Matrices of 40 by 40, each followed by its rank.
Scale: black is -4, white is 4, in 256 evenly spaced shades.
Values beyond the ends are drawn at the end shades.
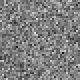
full rank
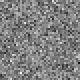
full rank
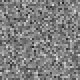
full rank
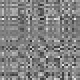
three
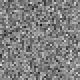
full rank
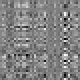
three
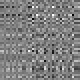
three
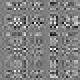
three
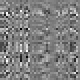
three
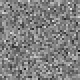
full rank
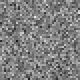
full rank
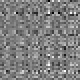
three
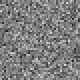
full rank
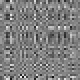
three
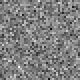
full rank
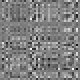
three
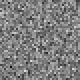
full rank
